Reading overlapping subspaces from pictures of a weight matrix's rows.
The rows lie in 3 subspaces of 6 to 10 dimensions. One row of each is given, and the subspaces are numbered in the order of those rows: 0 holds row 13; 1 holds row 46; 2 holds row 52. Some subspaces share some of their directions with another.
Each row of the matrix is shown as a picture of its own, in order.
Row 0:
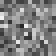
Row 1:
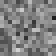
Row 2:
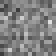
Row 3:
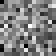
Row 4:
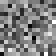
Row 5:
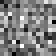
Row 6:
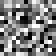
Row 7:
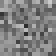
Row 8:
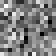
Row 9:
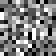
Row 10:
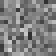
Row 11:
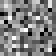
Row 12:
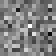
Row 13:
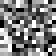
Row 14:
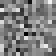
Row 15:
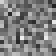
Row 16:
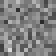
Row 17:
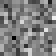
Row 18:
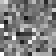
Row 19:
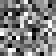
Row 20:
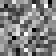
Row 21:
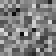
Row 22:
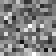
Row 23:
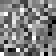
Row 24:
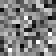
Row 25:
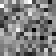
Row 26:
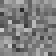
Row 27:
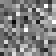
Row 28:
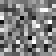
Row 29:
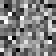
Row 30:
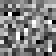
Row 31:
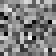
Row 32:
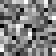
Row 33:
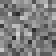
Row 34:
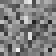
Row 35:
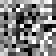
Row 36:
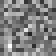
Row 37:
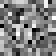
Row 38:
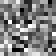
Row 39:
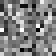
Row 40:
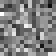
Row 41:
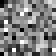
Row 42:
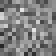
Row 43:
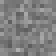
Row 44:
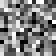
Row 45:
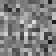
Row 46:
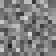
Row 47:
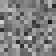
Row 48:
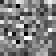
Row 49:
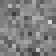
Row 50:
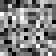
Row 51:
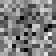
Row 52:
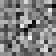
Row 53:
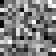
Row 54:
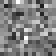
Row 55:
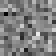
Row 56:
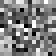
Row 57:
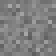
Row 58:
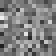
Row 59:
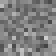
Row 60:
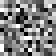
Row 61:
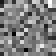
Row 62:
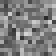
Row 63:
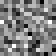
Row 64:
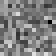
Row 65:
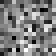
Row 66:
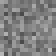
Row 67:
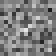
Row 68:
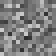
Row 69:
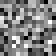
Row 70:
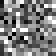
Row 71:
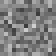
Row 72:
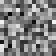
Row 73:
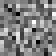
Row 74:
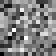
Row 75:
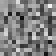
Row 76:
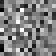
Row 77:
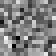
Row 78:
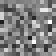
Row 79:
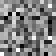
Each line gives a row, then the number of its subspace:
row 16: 2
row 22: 1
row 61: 1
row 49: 1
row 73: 2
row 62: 1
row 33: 1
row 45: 0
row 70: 2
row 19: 2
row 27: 2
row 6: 0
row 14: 1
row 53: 1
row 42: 2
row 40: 1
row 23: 2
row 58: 2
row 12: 0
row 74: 2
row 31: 1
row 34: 1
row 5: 2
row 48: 2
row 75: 2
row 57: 1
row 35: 0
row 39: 2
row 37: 1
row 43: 0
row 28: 0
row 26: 0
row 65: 0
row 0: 2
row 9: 2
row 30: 1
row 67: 0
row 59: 1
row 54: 2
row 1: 0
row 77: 0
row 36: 1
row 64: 1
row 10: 2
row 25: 1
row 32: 1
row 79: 2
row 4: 2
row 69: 0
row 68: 2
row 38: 1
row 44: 1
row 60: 2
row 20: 1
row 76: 2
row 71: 1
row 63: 1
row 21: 1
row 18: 1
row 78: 0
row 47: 0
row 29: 2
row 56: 0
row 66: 1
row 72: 1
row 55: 1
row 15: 1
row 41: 1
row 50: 2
